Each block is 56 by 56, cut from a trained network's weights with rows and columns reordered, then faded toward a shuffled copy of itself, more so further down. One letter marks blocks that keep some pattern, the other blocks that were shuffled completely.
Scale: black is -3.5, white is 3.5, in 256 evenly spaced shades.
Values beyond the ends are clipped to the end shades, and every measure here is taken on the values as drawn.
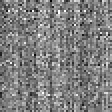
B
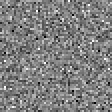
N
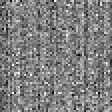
B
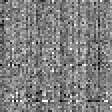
B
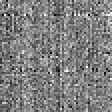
B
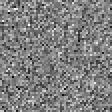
N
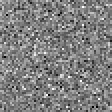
N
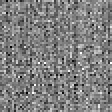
B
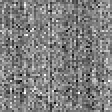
B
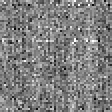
B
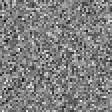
N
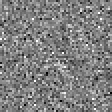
N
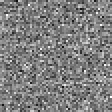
N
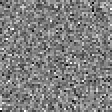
N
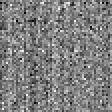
B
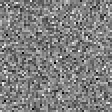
N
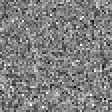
N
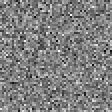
B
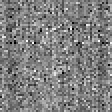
B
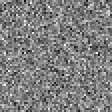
N
